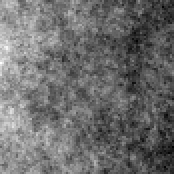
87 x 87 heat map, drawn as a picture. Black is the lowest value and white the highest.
The texture is blotchy. The values follow a bell shape. There is an overall slope up to the left. No regular stripes run through it. There are no lone odd cells.
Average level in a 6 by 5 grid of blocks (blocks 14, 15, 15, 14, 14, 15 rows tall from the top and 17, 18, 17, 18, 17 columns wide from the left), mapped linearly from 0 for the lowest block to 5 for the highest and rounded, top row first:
43310 | 53211 | 43211 | 42221 | 53211 | 43310
